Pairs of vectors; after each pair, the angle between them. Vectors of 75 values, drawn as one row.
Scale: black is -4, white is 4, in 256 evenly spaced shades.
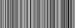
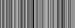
orthogonal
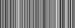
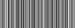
partly opposed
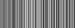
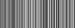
nearly parallel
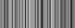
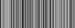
orthogonal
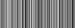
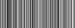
nearly opposite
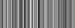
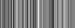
partly opposed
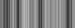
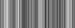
nearly opposite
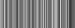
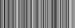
nearly opposite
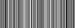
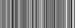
partly opposed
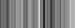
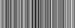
orthogonal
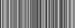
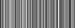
partly aligned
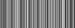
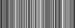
partly aligned
